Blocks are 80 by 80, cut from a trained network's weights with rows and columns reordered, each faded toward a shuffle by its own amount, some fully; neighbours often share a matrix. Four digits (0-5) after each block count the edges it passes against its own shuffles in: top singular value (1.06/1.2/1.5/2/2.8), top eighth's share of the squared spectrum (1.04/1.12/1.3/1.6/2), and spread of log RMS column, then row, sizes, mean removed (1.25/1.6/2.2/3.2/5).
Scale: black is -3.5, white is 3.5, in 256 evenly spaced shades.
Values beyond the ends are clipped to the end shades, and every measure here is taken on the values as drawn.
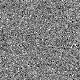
2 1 0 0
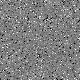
2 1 0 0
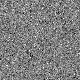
0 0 0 0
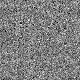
0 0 0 0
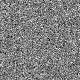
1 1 0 0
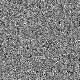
2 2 0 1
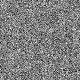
1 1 0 0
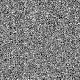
2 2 0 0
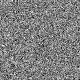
1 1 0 0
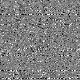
3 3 0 3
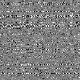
4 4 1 4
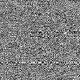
3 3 1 2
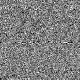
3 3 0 1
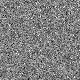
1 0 0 0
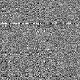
4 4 2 2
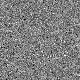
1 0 0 0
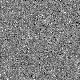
0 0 0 0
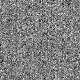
2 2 0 1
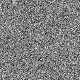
0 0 0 0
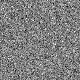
2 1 0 0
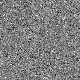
0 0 0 0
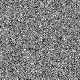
2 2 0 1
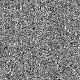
2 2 0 0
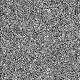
1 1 0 0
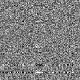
4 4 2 2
